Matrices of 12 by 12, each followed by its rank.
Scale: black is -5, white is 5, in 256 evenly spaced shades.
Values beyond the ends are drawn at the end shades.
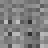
two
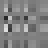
one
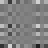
one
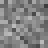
full rank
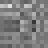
two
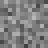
full rank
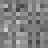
two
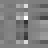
one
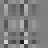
one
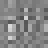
two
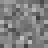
full rank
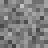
full rank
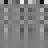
one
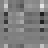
one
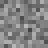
full rank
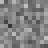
full rank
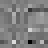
two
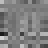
two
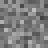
full rank
